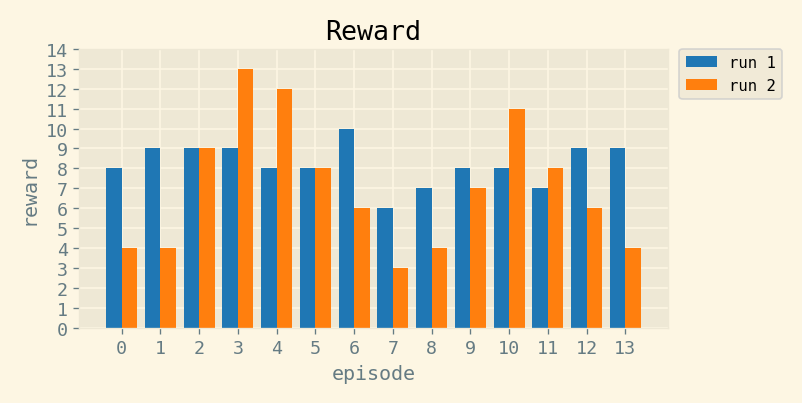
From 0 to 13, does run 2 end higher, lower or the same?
the same
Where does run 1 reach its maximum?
6
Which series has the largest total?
run 1
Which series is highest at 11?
run 2
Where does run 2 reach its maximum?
3
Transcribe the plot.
Title: Reward
x-axis: episode, ticks 0 1 2 3 4 5 6 7 8 9 10 11 12 13
y-axis: reward, ticks 0 1 2 3 4 5 6 7 8 9 10 11 12 13 14
Legend: run 1, run 2
Values:
run 1: 8 9 9 9 8 8 10 6 7 8 8 7 9 9
run 2: 4 4 9 13 12 8 6 3 4 7 11 8 6 4
